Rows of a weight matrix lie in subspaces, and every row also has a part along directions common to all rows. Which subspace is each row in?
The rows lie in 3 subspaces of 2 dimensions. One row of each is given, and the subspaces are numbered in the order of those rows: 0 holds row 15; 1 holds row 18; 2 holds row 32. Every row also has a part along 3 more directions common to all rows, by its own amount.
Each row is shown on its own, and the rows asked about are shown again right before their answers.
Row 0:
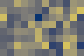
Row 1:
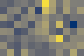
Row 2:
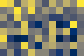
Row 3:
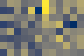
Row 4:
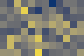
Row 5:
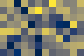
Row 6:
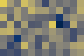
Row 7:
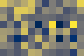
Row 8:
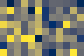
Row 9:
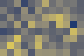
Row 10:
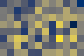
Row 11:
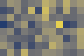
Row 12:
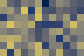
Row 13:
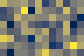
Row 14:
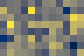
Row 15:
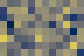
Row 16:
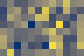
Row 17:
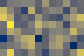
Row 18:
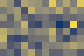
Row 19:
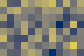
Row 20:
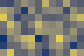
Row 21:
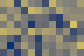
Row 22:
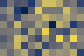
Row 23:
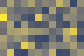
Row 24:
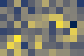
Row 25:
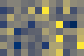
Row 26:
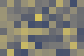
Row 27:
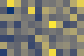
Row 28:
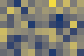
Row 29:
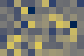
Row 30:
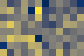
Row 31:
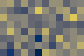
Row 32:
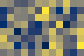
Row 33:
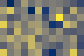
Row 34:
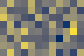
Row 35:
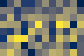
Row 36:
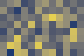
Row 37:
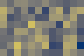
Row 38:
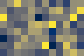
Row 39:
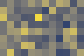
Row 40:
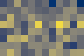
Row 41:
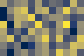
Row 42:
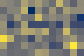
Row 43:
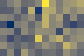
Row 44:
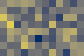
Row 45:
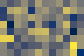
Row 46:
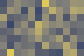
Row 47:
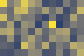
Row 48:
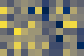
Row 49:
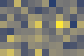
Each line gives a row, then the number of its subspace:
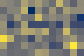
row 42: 0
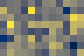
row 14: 0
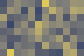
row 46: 2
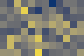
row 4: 1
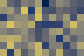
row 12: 2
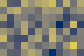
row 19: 1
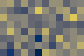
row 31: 1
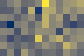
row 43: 2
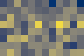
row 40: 1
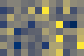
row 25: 2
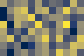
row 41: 0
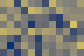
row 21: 1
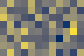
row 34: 0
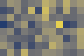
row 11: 2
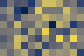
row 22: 1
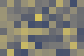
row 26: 0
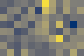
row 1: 2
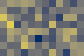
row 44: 0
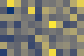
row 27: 2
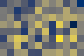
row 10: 1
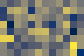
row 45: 0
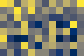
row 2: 1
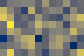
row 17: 0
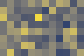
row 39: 0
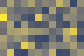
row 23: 0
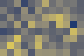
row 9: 1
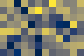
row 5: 1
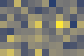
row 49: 1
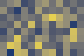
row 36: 1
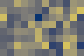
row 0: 2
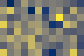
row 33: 2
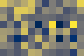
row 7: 1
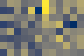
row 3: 2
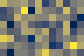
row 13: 0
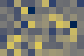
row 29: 1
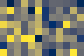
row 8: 2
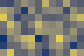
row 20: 0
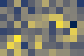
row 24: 1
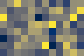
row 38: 2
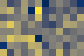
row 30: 2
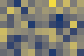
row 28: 1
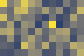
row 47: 1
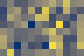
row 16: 2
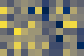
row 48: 2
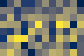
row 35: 1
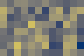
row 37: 2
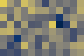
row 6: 1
